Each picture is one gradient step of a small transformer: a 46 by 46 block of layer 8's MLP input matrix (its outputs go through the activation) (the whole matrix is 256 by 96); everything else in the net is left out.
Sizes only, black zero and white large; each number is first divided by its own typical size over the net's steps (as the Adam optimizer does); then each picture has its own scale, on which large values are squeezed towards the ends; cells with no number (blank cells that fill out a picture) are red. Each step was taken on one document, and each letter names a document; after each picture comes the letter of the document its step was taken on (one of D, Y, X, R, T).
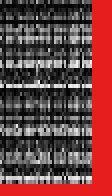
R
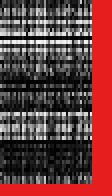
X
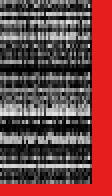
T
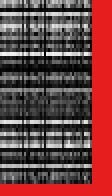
T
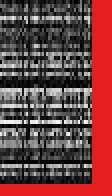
T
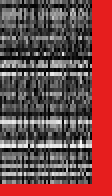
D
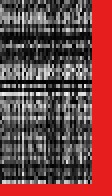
X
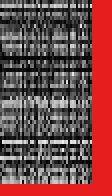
D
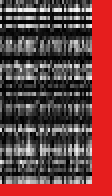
R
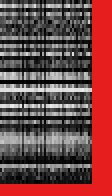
T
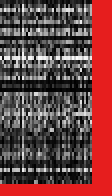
X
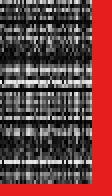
R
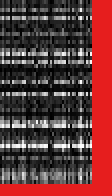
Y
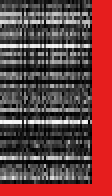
T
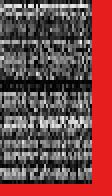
X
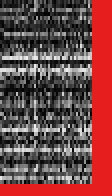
X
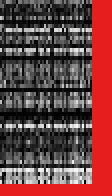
R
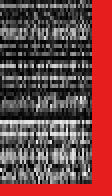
D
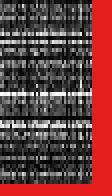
Y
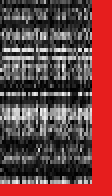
X
